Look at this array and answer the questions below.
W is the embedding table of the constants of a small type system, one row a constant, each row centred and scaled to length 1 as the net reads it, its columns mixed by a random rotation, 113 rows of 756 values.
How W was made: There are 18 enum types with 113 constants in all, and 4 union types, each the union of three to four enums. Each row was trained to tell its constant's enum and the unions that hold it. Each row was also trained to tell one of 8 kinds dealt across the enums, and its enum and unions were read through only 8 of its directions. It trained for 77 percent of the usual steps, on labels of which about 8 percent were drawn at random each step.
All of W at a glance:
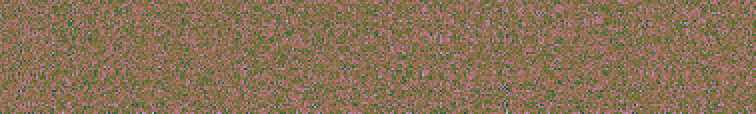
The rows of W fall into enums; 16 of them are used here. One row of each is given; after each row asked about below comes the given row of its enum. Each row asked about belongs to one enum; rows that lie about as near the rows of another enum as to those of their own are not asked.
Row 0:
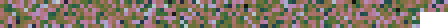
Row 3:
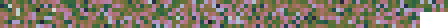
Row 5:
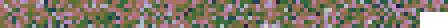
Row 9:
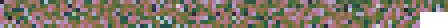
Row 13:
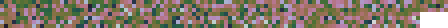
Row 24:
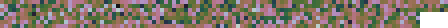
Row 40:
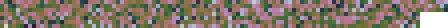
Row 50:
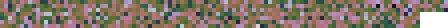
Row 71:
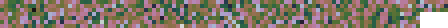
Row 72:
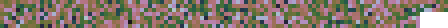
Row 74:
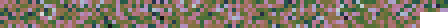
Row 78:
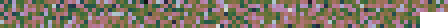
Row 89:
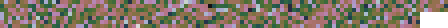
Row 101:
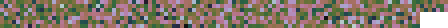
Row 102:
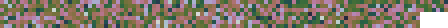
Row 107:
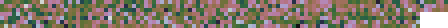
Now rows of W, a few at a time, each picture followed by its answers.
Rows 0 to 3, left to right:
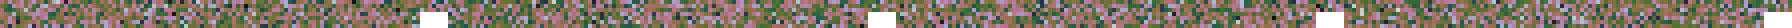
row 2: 101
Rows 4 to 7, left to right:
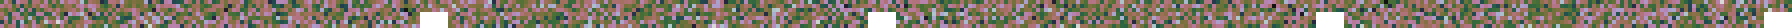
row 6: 50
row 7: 72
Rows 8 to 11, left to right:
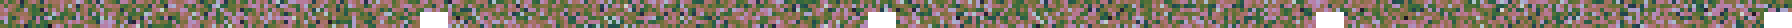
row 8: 71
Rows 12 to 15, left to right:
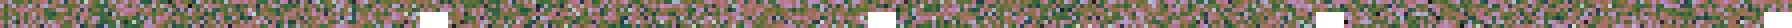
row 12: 13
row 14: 107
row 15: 71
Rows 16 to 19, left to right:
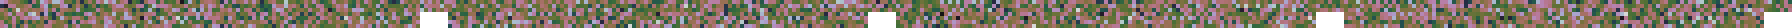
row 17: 74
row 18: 74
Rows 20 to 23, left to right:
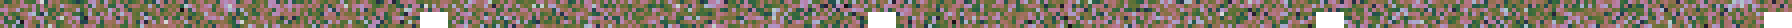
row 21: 5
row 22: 5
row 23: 74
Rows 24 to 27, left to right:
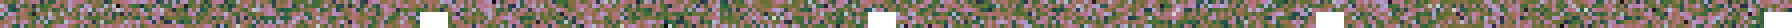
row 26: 40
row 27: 50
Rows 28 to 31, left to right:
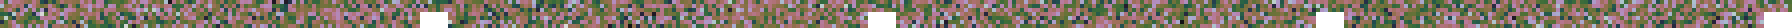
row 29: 13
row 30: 72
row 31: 107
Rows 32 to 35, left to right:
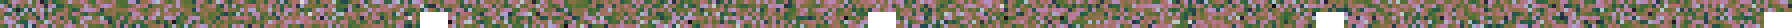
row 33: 71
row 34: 5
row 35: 71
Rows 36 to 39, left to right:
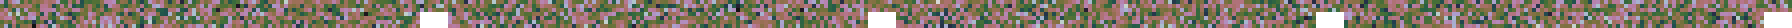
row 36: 40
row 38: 101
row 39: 107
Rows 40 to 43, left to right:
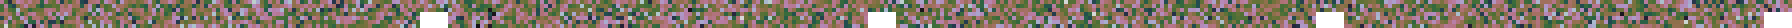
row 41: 102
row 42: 102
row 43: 101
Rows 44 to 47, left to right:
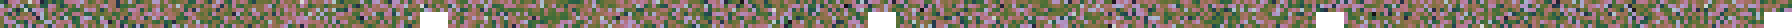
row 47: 74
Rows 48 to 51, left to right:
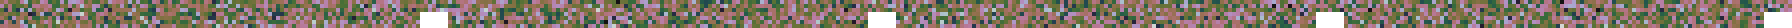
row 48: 74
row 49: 50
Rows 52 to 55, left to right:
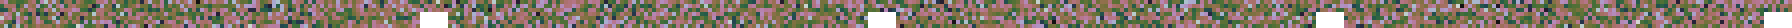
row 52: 107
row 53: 102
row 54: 50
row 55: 24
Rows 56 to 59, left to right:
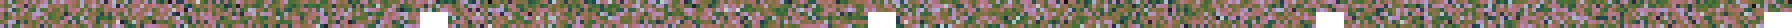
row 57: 40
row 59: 9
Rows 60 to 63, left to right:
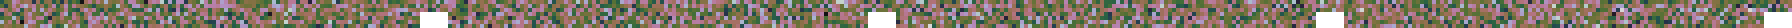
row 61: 74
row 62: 5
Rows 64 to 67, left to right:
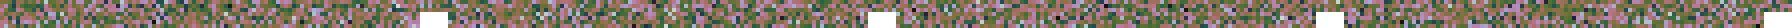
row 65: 101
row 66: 24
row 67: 5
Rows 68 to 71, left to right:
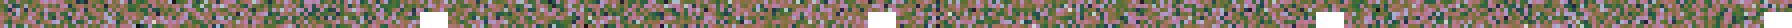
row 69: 13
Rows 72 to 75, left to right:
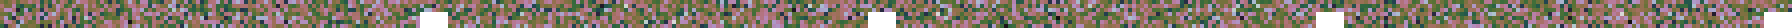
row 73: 74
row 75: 72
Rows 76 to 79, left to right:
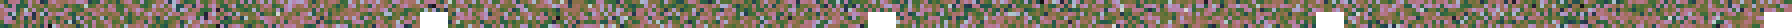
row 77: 5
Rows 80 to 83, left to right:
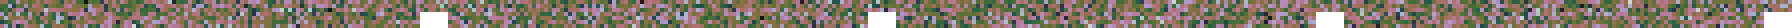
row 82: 107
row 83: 40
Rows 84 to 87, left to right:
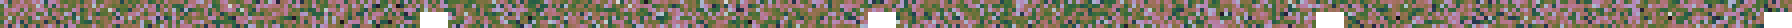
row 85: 107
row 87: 101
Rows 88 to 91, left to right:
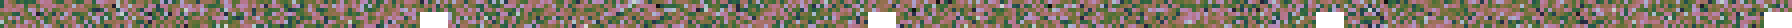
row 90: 24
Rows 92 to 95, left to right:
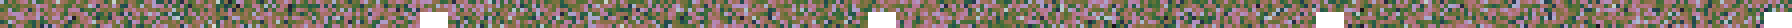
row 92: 72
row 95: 24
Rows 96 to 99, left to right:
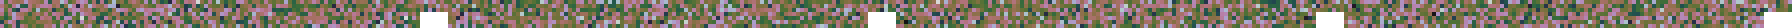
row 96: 24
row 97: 102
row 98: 101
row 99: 72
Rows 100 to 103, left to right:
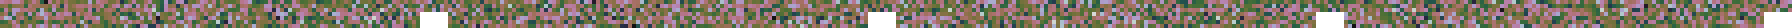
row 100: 50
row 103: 40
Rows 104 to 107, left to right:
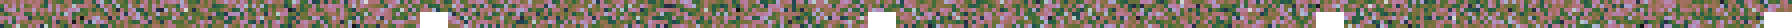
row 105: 72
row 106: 40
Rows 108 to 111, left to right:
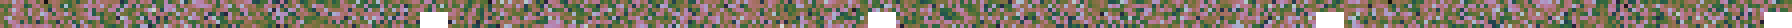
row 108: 50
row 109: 71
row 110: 13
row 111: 50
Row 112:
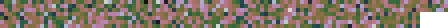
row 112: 78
